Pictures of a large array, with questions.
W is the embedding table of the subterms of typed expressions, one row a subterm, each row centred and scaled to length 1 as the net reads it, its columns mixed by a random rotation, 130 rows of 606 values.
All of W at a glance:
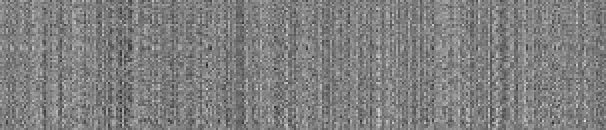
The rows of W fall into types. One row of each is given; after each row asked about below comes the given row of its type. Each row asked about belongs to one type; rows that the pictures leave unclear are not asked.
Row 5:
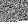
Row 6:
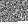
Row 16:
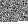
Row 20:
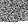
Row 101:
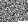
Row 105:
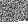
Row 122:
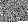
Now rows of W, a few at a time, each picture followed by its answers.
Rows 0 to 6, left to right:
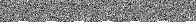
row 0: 101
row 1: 16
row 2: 20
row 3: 105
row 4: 122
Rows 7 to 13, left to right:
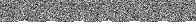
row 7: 105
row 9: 20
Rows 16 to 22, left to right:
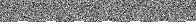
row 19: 105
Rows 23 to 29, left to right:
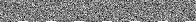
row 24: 16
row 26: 122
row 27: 16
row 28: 20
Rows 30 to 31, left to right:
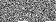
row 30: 101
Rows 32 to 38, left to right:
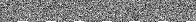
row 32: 16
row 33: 20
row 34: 16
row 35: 122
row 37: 6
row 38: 20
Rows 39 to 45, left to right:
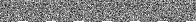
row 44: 16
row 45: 101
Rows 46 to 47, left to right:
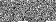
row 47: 101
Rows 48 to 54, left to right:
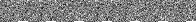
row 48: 101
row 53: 6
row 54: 105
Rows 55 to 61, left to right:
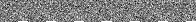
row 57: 20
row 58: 5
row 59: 16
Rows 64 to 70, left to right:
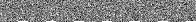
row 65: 105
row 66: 122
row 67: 16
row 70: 122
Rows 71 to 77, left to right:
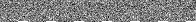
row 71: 20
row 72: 6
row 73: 122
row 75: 20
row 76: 101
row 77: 20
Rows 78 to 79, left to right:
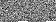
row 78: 122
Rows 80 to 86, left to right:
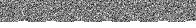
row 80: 105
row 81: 101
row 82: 6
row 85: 101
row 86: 5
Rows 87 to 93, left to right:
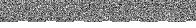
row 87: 101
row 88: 101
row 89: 101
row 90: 6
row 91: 16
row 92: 20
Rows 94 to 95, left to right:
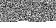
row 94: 5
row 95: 20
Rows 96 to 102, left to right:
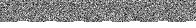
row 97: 6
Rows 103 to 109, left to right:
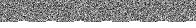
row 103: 16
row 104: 20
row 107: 5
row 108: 6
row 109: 6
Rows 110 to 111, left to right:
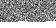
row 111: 16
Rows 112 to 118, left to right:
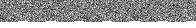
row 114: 122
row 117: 6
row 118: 6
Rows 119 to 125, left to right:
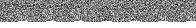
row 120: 105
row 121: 105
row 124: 6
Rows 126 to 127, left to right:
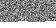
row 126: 6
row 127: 16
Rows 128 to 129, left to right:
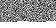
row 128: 16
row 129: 20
